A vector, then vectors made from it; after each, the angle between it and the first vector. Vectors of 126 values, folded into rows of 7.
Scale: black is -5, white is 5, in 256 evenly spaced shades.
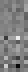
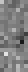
partly opposed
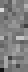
partly aligned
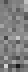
nearly parallel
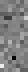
orthogonal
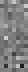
partly opposed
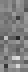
nearly opposite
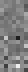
nearly opposite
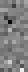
orthogonal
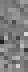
partly opposed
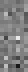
nearly parallel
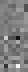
nearly opposite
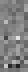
nearly parallel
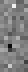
orthogonal
